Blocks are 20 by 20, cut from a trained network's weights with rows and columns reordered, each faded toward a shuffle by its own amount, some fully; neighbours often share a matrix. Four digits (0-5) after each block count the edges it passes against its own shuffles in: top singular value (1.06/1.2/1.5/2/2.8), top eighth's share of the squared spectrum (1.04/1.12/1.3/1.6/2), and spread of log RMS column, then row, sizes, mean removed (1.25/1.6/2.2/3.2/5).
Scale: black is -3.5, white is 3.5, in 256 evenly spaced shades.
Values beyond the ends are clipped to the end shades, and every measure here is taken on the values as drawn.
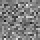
2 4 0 2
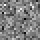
0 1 0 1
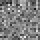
3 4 0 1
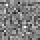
0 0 0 0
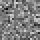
1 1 0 0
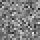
0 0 0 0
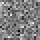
1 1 0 0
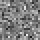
0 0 0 0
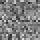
2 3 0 1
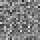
3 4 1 1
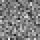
0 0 0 0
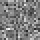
2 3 0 0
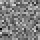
0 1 0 1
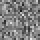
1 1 0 0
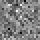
1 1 1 0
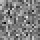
1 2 1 0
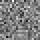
1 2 0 0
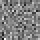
2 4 0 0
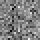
0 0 1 0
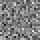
1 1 0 0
